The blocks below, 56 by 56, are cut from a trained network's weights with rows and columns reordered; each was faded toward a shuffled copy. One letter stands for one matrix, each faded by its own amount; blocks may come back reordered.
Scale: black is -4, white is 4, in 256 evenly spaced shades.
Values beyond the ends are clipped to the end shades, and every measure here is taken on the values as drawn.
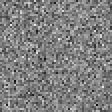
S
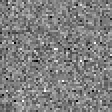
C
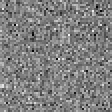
C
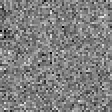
S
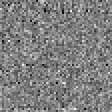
C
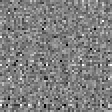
C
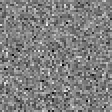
S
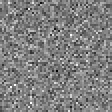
S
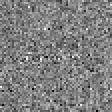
C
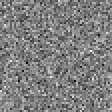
S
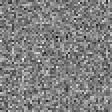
S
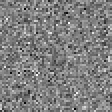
S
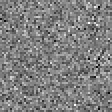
S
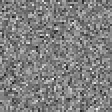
S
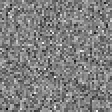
S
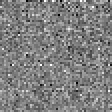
C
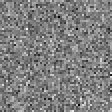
C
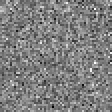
S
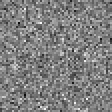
S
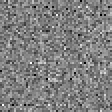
C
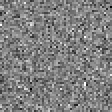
S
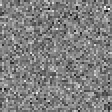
S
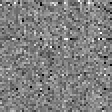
C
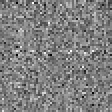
C
